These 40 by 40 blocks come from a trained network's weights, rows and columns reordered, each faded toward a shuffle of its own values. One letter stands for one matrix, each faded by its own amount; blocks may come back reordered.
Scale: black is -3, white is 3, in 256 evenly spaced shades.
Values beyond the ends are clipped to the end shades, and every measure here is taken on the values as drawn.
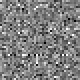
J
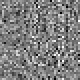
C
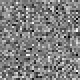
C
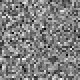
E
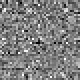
J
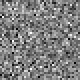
C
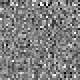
J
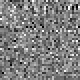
J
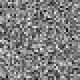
E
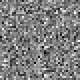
C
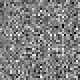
J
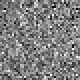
E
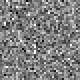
E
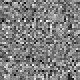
J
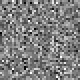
C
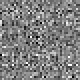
J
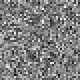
E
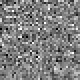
J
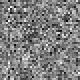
E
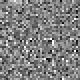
C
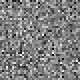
C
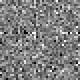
J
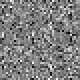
C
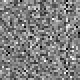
E
